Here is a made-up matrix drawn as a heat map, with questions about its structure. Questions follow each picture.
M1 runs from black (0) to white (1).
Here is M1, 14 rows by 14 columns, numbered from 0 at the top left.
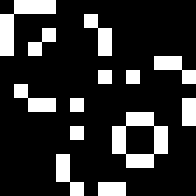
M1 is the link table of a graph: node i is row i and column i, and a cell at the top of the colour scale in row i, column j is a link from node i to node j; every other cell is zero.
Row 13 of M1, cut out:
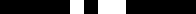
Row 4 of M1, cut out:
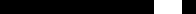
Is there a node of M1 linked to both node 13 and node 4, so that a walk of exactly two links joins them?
no
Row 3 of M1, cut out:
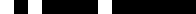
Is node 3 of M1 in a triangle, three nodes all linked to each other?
yes
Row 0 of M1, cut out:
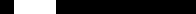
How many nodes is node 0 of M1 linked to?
3
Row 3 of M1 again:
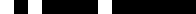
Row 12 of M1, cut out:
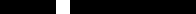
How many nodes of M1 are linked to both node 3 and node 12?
0
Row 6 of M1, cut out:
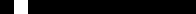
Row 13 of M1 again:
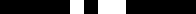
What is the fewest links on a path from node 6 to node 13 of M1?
5
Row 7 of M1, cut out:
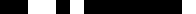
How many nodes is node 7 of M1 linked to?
4
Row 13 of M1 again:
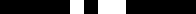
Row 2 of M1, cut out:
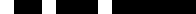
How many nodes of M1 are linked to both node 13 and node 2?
1
